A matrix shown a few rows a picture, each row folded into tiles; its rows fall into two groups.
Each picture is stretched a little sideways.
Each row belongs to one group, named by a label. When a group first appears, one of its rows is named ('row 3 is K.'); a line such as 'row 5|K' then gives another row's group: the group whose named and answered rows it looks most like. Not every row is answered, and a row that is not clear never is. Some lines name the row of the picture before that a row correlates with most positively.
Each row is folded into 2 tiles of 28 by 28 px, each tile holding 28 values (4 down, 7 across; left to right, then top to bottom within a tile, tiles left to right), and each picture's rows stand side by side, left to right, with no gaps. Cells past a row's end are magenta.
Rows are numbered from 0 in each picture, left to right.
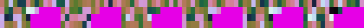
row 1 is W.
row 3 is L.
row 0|L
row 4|L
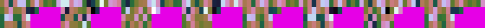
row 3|W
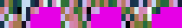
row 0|W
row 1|W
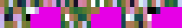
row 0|L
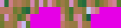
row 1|L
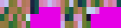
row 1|L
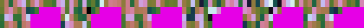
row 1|W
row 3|L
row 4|W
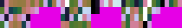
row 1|W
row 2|W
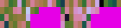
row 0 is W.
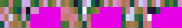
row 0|W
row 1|W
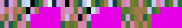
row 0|W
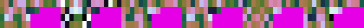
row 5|L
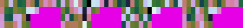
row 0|L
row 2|W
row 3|L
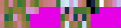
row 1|W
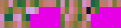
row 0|L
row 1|W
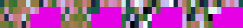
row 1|W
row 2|W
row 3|L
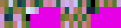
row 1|W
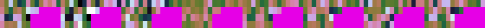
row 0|L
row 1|L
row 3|W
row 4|L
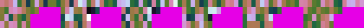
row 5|W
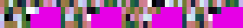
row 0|L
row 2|W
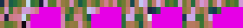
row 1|L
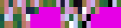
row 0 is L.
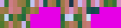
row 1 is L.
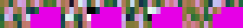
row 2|L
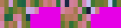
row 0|L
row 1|W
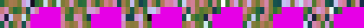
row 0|W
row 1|L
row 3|W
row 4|W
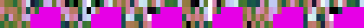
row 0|W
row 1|W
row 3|W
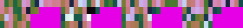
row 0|W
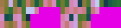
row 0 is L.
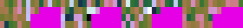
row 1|L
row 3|L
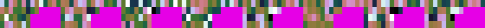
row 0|W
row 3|W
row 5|W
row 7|L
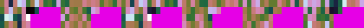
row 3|L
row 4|W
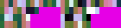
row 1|L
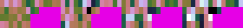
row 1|W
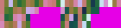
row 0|L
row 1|W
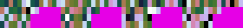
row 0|W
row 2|L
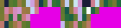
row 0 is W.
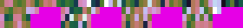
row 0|L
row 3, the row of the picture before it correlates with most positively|0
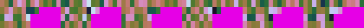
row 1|W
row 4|L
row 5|L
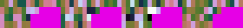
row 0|L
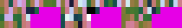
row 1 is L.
